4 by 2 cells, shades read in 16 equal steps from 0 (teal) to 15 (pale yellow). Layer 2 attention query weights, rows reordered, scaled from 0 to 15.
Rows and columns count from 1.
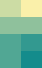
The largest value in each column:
12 15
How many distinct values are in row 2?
1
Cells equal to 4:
2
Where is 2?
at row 3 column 2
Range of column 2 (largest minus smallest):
15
